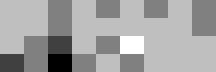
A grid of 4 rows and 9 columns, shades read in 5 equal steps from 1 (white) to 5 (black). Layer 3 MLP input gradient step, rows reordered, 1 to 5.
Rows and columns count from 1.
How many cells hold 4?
2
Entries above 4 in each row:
0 0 0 1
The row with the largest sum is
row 4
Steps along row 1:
same up down up down up down up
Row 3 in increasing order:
1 2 2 2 2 2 3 3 4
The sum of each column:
10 10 15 9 10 8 9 8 10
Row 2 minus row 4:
-2 -1 -2 -1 0 -1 0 0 1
